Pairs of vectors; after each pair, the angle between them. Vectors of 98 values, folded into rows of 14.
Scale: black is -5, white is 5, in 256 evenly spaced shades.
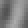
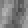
nearly opposite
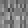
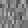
orthogonal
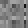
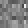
nearly opposite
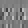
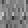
partly opposed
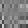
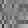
nearly opposite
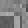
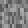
orthogonal
